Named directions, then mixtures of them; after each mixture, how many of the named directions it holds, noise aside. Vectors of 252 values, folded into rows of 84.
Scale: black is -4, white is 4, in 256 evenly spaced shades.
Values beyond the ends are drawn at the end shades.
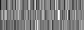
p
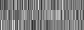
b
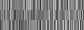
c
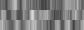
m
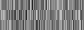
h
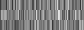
two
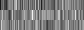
three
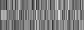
two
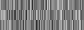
one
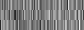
three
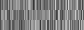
three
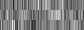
two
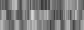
one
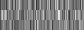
two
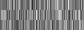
two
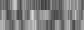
one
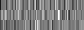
one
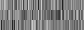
one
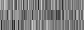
one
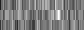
three
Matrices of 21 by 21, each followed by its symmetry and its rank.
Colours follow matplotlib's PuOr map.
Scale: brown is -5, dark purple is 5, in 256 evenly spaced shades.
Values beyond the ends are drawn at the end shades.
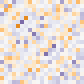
symmetric, full rank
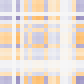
symmetric, rank one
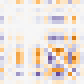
antisymmetric, rank two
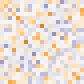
symmetric, full rank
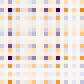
symmetric, rank one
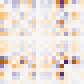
antisymmetric, rank two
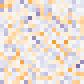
neither, full rank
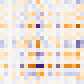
neither, rank two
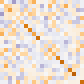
symmetric, full rank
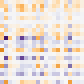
neither, rank two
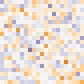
neither, full rank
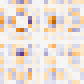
antisymmetric, rank two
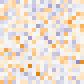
neither, full rank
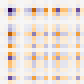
symmetric, rank one
